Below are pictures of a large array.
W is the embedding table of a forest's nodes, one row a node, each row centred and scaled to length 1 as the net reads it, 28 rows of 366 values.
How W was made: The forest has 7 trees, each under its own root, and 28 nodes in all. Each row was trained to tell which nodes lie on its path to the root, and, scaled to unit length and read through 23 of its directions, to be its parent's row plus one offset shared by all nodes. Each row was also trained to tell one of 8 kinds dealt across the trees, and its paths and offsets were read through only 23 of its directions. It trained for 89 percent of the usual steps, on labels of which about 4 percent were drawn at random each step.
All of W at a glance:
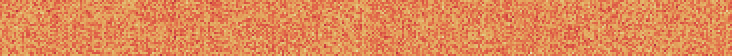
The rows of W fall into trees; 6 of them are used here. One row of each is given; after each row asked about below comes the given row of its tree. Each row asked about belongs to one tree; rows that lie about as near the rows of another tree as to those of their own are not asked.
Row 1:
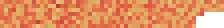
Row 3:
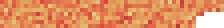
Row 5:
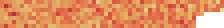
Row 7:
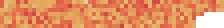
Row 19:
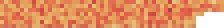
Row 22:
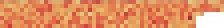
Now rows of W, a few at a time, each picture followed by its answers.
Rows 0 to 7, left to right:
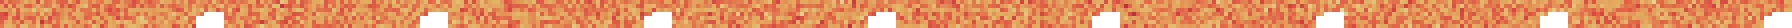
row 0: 3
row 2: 7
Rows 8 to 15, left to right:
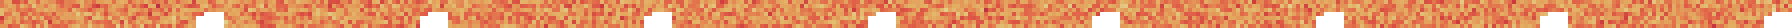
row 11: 5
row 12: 22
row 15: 1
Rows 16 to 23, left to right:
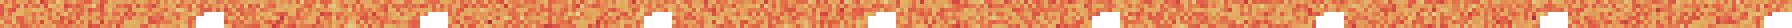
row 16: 22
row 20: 7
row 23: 22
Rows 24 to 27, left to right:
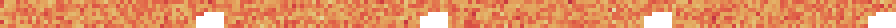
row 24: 7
